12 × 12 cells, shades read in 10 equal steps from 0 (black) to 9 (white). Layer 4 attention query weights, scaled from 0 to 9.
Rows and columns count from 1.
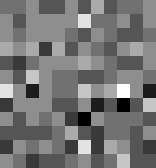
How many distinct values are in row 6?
4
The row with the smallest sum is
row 8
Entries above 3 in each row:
8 10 9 9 8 9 10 5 8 5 7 6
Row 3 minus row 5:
2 2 1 0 0 -1 -3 0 0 0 0 -1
